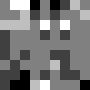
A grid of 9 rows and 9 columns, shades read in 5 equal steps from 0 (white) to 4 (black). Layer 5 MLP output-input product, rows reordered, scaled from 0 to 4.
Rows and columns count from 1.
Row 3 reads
1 1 1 2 0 2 0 2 2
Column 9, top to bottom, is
2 1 2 2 2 2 2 2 4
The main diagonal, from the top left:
2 2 1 2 2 3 3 3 4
